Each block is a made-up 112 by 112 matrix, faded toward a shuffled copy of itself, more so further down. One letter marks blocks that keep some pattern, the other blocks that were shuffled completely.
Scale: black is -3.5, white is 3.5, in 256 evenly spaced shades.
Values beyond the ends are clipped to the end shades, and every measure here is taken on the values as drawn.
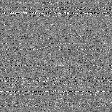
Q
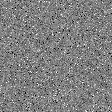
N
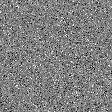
N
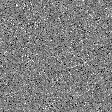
N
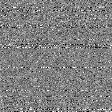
Q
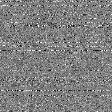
Q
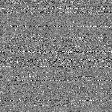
Q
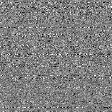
Q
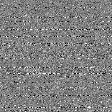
Q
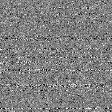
Q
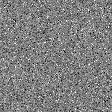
N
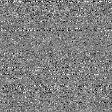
Q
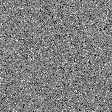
N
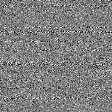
Q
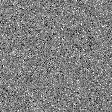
N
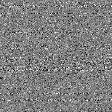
Q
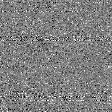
Q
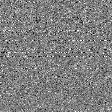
Q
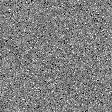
N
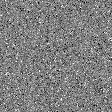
N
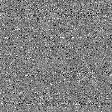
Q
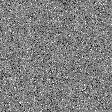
N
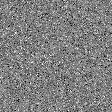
N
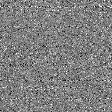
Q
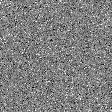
N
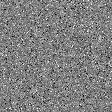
N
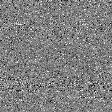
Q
